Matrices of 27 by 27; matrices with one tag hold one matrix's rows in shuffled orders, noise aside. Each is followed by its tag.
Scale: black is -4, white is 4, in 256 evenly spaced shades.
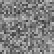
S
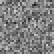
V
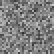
V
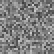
V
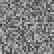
V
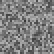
V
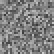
V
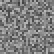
V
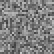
S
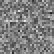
S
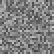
V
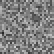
V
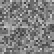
S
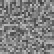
S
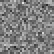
S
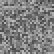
S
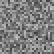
V
